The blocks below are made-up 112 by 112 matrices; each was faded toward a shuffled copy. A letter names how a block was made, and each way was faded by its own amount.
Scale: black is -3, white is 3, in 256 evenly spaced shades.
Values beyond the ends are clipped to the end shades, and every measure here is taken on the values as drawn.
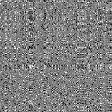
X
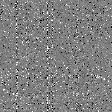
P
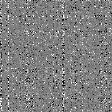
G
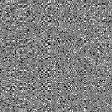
X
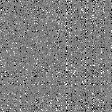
G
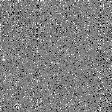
P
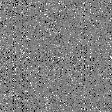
P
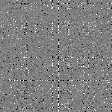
G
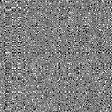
X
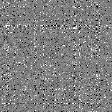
G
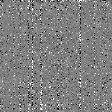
G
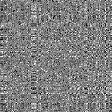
X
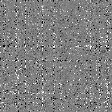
G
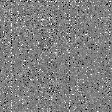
P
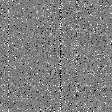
P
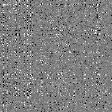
G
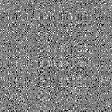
X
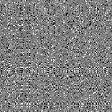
X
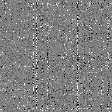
G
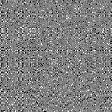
X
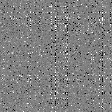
G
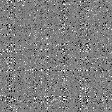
G
